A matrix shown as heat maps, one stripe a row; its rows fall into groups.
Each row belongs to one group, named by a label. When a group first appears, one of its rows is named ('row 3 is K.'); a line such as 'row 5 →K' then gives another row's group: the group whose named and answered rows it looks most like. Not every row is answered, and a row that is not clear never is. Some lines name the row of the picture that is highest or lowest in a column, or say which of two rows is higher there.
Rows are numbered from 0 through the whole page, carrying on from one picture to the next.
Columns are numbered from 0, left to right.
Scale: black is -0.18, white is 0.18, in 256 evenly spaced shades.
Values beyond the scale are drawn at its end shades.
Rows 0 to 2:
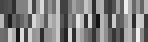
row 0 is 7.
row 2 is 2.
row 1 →2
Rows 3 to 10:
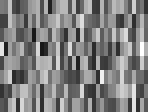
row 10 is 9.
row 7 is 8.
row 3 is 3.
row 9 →9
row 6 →2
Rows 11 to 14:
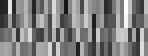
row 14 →8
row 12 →7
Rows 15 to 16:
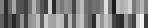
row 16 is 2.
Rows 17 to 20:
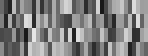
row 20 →3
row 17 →9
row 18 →7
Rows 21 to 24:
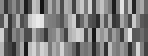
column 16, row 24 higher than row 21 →No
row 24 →3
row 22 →3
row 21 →2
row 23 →2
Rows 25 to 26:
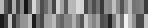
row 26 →7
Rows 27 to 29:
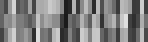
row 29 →8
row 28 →8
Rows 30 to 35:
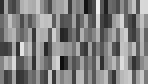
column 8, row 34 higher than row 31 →No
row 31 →8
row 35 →2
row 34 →8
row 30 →9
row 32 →8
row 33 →9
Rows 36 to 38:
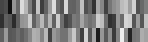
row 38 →3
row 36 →9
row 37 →7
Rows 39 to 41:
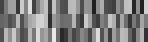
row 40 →3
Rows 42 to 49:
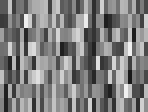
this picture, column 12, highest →44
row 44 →2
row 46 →9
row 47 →3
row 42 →3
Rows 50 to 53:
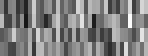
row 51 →2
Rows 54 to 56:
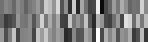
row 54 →8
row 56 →8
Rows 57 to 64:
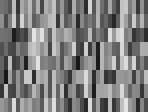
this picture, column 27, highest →59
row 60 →3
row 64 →9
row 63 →3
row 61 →3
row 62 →7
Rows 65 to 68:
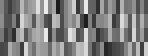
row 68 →7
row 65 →3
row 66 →9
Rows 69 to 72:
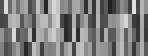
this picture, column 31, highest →70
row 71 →8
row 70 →8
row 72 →2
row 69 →9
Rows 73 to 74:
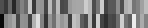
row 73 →7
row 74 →9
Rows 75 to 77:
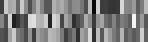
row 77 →8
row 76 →3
